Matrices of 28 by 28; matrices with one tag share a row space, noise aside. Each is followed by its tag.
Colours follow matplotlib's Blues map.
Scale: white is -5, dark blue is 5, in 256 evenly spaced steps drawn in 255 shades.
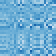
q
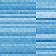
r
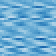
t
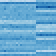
r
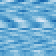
t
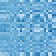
q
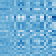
q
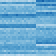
r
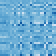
q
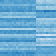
r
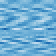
t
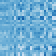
q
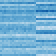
r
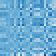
q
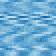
t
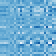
q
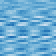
t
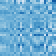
q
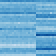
r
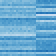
r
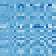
q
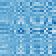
q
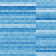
r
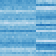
r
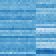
r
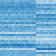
r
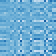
q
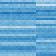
r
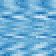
t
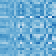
q
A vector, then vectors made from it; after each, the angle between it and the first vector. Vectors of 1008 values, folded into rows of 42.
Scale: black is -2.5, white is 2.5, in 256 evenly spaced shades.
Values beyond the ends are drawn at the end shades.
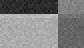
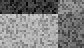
nearly parallel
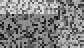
partly opposed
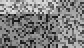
partly opposed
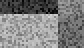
nearly parallel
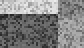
nearly opposite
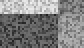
nearly opposite
